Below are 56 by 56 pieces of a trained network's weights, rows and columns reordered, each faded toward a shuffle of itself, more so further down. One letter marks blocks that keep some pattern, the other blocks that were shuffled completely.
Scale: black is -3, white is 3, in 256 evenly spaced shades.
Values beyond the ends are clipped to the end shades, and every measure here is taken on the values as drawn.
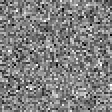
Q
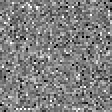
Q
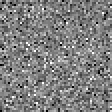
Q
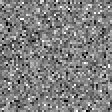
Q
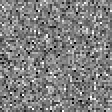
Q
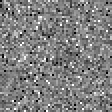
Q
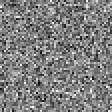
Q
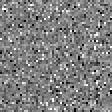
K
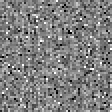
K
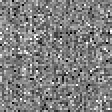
K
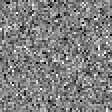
Q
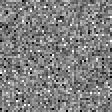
Q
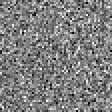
K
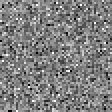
Q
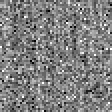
K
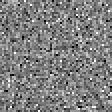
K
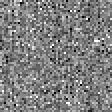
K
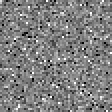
Q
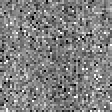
K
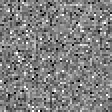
Q
